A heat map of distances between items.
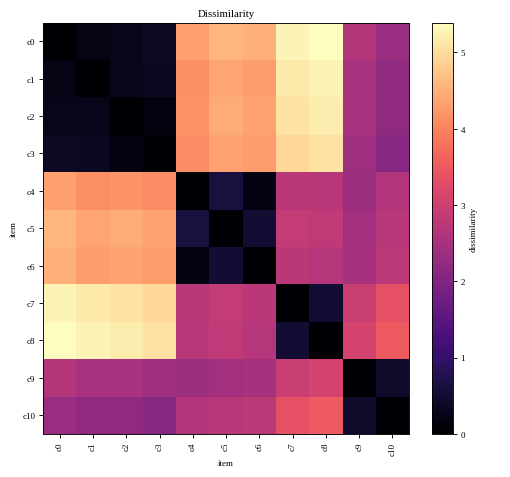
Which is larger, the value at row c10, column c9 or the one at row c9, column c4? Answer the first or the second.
the second
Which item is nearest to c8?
c7
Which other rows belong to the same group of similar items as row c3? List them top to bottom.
c0, c1, c2
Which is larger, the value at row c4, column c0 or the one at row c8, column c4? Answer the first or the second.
the first
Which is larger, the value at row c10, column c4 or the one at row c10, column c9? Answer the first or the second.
the first
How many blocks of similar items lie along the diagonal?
4
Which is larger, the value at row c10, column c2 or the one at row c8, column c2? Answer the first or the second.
the second
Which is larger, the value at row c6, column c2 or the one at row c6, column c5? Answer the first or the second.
the first
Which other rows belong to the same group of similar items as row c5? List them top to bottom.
c4, c6
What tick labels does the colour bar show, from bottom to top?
0, 1, 2, 3, 4, 5
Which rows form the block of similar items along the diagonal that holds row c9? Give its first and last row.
c9 to c10
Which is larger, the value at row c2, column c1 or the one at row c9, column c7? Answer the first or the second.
the second
